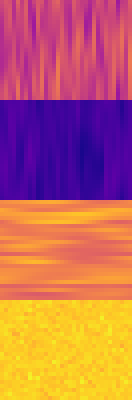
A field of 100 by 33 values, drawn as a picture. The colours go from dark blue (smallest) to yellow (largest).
It is made of 4 by 1 panels. Panel 1,1: middling, streaked downward. Panel 2,1: very low, streaked downward, faint in contrast. Panel 3,1: high, streaked across. Panel 4,1: very high, fine-grained, faint in contrast.
